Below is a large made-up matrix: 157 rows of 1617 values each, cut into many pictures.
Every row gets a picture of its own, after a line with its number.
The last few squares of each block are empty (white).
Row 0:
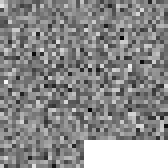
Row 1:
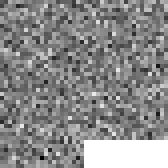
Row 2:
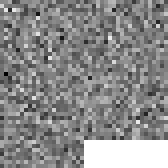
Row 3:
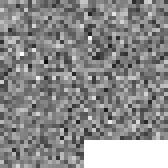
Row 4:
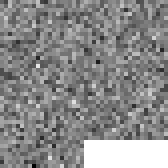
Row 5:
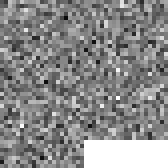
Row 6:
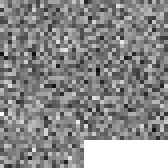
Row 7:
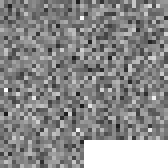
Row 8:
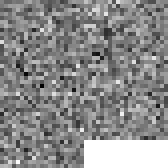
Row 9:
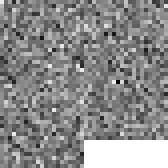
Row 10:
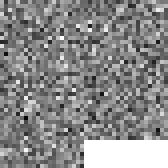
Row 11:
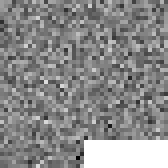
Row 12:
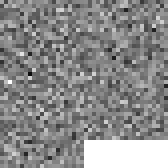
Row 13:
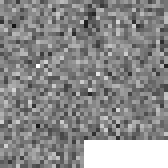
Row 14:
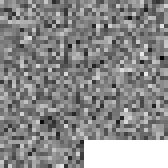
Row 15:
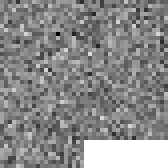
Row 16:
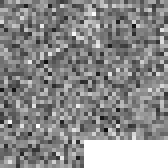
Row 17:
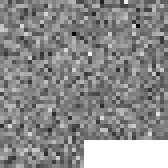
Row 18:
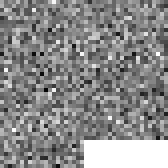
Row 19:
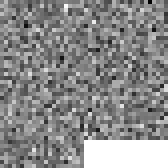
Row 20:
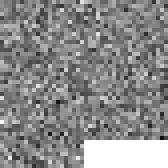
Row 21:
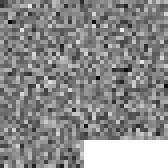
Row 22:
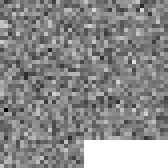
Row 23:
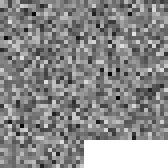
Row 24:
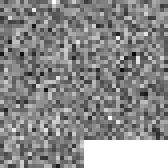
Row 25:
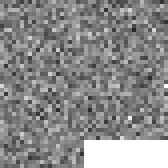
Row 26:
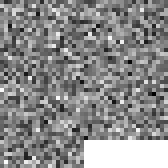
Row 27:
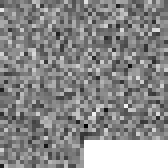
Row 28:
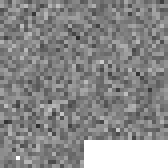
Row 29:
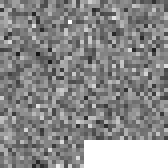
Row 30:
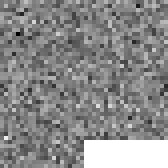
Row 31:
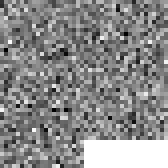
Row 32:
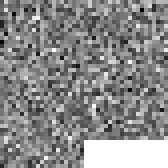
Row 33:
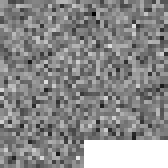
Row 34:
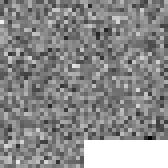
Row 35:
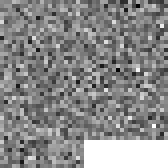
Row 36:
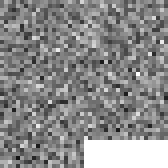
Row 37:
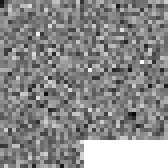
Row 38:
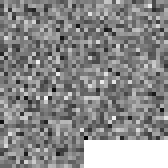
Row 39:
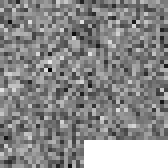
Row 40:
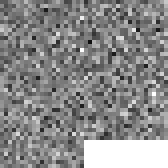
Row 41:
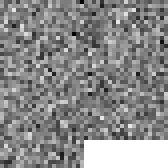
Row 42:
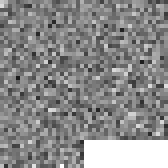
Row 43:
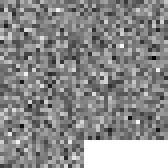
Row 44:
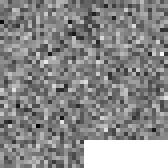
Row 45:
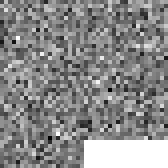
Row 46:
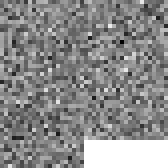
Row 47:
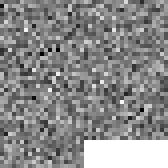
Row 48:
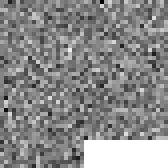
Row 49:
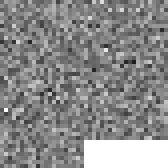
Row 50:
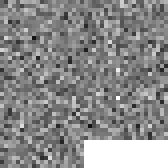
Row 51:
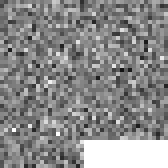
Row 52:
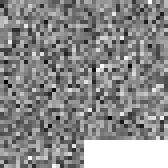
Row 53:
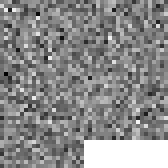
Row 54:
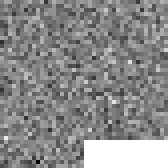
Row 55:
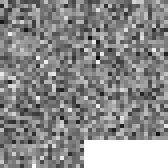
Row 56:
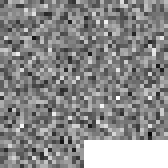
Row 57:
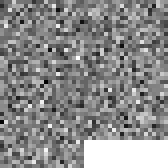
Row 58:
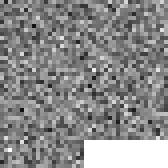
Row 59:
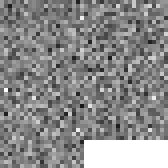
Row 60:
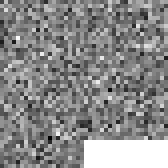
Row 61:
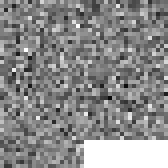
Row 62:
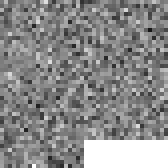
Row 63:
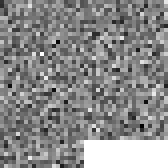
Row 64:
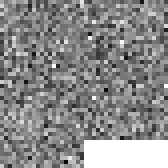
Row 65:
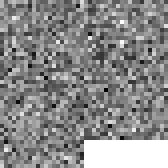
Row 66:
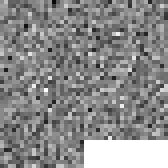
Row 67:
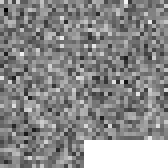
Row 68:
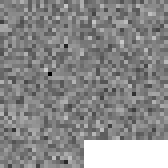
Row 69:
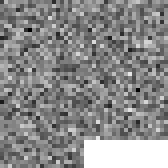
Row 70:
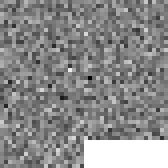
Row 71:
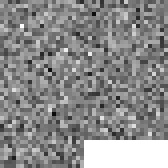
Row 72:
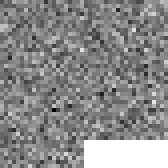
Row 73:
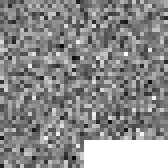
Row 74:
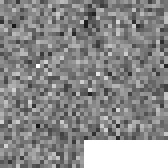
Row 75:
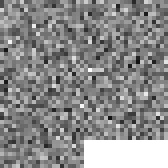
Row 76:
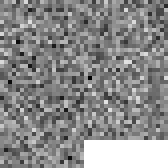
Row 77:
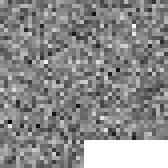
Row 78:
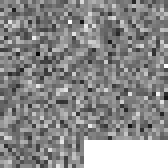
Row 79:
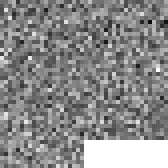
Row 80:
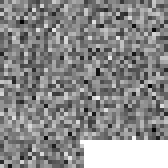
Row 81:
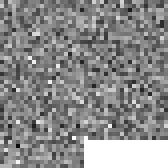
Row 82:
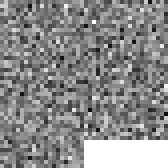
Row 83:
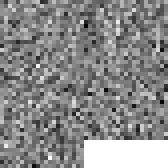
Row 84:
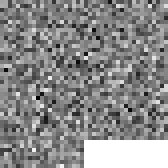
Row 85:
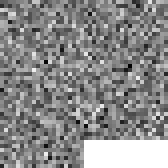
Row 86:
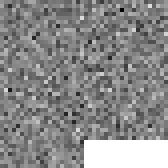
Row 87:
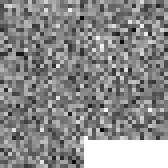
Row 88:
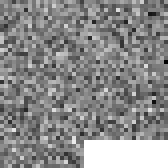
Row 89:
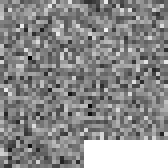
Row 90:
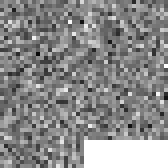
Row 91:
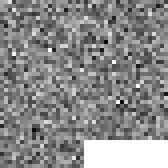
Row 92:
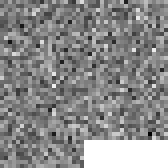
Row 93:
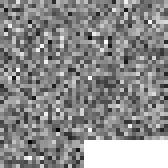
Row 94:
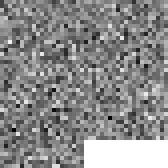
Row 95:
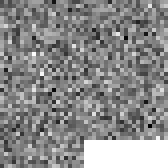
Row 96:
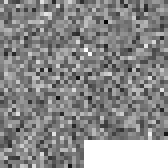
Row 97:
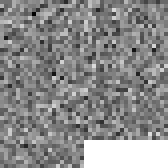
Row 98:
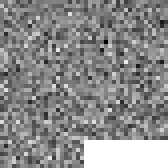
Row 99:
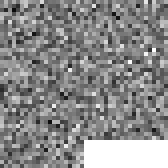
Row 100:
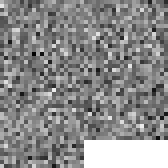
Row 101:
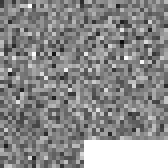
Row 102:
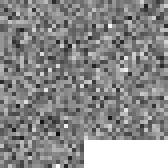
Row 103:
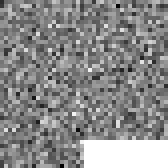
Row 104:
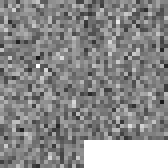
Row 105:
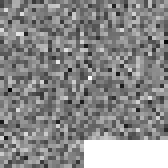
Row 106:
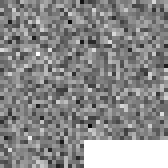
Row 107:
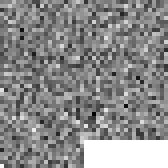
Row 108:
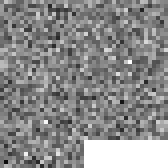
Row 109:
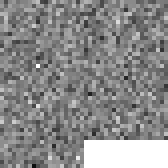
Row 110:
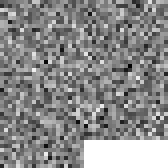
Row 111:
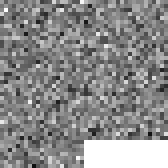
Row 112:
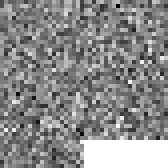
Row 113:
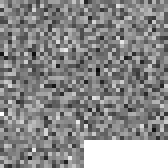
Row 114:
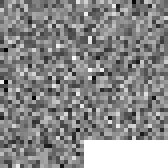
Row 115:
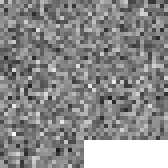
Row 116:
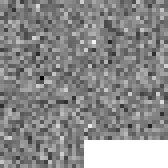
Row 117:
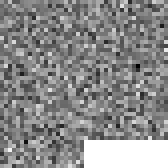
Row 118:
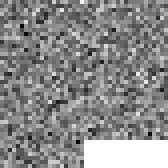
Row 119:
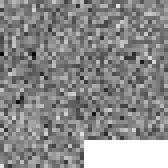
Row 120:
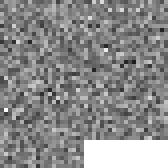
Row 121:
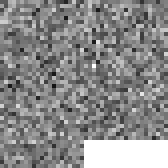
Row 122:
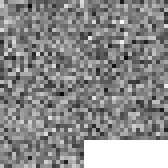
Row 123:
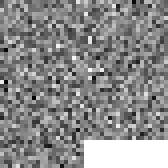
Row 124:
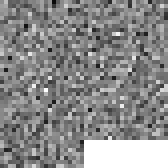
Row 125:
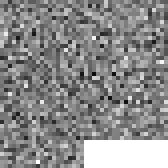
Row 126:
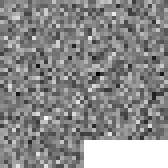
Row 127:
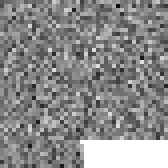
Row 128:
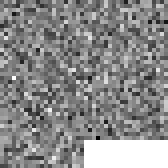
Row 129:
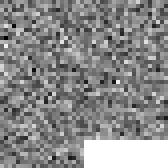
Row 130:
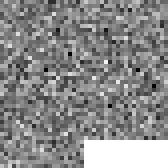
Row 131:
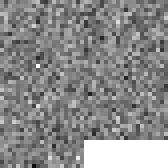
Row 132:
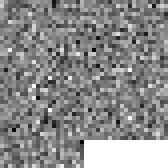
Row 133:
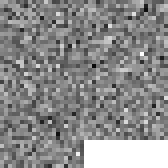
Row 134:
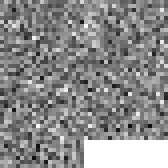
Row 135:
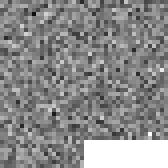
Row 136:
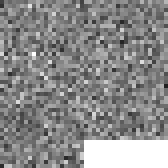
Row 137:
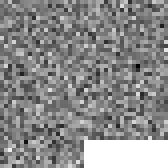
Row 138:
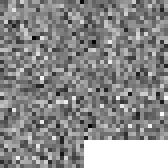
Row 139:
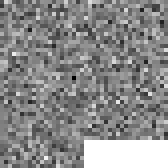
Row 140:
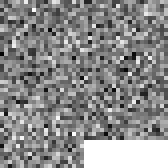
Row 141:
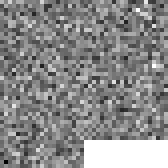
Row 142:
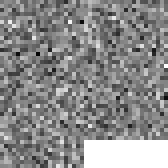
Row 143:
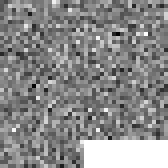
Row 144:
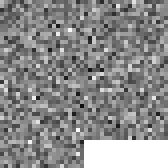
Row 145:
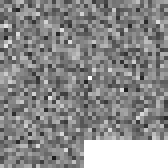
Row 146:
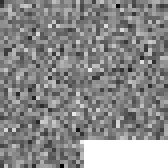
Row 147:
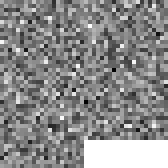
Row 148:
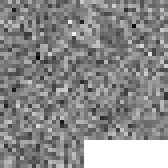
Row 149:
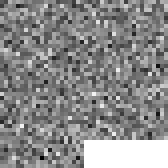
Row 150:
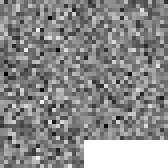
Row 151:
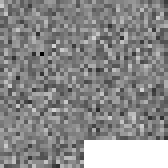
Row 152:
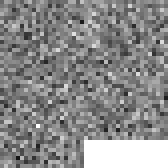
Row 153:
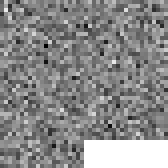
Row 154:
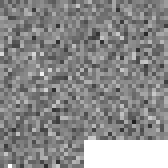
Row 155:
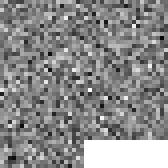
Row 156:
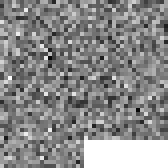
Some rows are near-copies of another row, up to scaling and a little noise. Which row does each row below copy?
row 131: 109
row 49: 120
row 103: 146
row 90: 78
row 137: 117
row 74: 13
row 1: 149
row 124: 66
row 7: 59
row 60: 45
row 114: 123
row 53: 2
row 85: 110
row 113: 6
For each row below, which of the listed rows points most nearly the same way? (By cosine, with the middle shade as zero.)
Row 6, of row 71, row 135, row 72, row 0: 0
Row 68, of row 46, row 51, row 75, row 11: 75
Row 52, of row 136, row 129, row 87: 136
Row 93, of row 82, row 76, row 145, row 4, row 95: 145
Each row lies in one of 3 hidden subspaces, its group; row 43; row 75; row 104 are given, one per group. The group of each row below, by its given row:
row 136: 75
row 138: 104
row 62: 104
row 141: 43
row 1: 104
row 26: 43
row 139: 43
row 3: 75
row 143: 75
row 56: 104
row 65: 75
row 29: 104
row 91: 43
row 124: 75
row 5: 104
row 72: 75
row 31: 75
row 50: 104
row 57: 43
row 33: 104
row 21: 75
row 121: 104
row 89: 43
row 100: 75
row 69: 43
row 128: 43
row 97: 104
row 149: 104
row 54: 43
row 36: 104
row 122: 75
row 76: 43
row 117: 43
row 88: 75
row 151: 75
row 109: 104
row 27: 75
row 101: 75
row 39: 104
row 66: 75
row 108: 43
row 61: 43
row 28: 104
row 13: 104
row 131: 104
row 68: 75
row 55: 104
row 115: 43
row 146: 75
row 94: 75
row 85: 75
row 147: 43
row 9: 43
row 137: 43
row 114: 75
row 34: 43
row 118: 104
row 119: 75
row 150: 43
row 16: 104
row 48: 43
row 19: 75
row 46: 75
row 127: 75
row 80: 75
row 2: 43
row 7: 75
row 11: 43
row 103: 75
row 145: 43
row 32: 43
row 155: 104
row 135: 104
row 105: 43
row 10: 43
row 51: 75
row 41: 104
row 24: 75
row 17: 104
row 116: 104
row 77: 104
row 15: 104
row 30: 43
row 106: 104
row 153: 43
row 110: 75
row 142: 104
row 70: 43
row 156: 43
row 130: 43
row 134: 104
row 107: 75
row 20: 104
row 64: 75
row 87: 75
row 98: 43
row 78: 104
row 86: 75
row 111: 104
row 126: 75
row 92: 104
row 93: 43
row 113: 75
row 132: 75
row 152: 104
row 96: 104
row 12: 43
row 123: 75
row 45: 43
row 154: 75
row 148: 104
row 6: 75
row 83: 104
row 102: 75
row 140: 75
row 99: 43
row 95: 75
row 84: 75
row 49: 43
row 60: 43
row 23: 104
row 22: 43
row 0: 75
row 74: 104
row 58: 43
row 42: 75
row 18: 75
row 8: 43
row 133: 75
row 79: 43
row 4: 104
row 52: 75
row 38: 43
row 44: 104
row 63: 75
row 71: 104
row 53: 43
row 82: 75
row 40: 75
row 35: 43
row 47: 43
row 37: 75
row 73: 75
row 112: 75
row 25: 43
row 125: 43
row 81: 43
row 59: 75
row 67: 43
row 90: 104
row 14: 75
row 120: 43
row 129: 43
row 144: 75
